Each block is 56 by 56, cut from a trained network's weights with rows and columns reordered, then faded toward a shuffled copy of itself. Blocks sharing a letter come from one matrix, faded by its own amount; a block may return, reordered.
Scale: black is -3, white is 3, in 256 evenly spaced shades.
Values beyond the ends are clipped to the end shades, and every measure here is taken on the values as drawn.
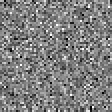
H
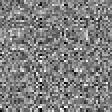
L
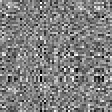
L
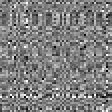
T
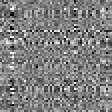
T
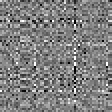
T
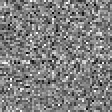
H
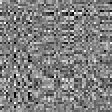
L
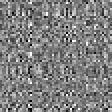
L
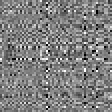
T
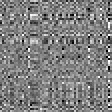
T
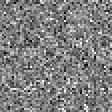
H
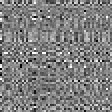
T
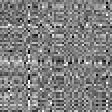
T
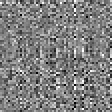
L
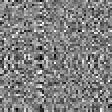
L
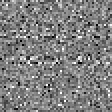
H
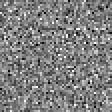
H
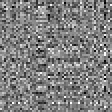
L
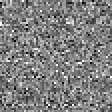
H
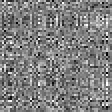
L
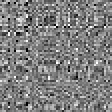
L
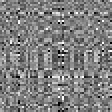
T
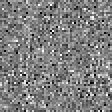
H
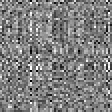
L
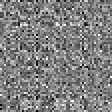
L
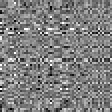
T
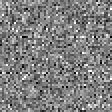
H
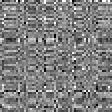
T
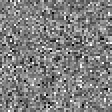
H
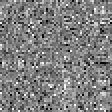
H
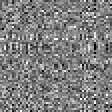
L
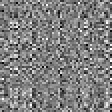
L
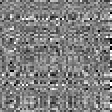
T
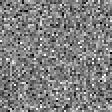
H
